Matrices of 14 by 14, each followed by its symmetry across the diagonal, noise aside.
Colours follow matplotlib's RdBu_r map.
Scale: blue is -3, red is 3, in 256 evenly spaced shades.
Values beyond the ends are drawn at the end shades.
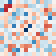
symmetric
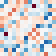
symmetric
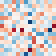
antisymmetric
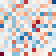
antisymmetric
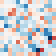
symmetric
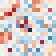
symmetric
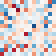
antisymmetric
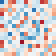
symmetric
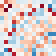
symmetric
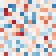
antisymmetric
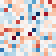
antisymmetric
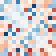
symmetric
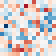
antisymmetric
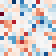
antisymmetric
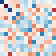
symmetric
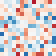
antisymmetric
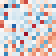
symmetric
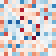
antisymmetric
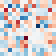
antisymmetric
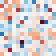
symmetric
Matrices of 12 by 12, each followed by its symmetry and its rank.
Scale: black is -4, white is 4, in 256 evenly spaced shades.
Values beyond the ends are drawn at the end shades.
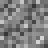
symmetric, full rank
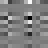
neither, rank one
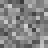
neither, full rank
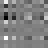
neither, rank one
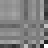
symmetric, rank one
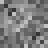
symmetric, full rank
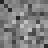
symmetric, full rank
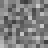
neither, full rank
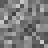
symmetric, full rank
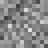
symmetric, full rank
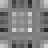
symmetric, rank one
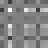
symmetric, rank one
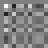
symmetric, rank one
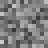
neither, full rank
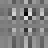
neither, rank one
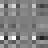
neither, rank one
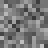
neither, full rank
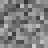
neither, full rank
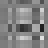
neither, rank one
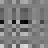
neither, rank one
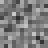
symmetric, full rank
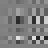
neither, rank one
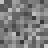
symmetric, full rank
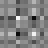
symmetric, rank one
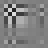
symmetric, rank one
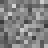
neither, full rank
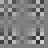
symmetric, rank one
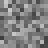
neither, full rank
